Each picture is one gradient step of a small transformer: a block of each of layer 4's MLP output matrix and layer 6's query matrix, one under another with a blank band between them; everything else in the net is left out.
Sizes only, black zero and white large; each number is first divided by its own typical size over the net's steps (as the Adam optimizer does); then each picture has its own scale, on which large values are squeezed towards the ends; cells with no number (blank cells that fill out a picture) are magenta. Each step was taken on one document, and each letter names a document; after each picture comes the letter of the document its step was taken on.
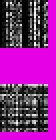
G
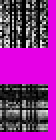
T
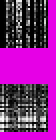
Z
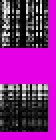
T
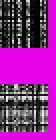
Z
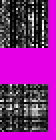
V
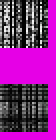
T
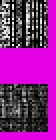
T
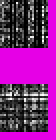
V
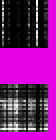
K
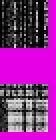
G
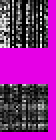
T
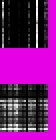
K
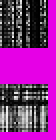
Z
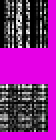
Z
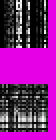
Z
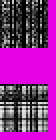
T
